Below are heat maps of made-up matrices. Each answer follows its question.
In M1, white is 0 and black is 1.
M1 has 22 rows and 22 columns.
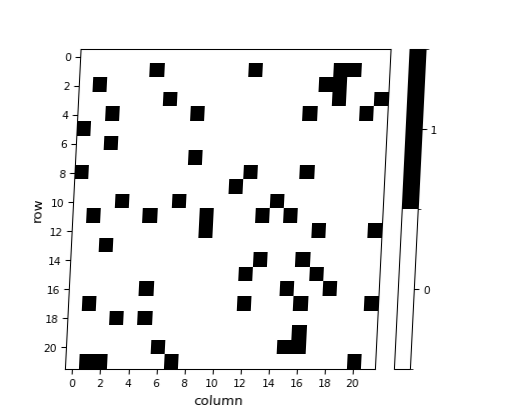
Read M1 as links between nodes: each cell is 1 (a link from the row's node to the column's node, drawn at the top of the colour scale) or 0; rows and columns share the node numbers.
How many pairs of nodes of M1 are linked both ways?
3
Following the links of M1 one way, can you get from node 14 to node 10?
no
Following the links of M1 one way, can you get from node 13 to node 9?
yes
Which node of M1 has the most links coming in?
node 16
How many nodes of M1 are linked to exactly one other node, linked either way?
0
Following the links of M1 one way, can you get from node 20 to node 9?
yes
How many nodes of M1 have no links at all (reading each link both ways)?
0
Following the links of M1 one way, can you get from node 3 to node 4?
no
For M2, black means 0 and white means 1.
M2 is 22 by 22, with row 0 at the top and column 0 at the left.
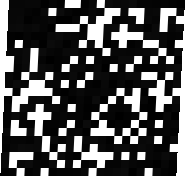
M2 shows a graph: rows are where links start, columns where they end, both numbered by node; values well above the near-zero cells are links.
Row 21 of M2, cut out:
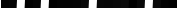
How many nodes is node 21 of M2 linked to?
4
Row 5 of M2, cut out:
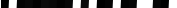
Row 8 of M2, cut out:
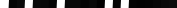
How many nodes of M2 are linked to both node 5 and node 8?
0
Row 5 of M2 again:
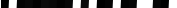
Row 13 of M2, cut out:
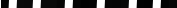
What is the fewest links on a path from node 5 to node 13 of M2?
2
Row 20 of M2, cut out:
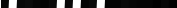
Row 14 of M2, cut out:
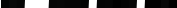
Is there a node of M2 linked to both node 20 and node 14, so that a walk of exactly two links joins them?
no
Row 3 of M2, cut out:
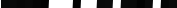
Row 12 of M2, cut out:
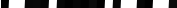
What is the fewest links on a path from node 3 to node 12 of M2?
2
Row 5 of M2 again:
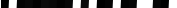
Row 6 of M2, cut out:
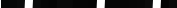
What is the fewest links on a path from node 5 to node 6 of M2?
3
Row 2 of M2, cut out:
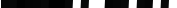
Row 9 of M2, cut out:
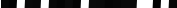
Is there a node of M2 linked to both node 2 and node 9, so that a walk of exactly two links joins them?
no
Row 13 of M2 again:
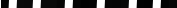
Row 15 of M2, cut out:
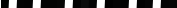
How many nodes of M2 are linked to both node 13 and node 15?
6
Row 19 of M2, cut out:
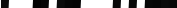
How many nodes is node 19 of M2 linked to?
10
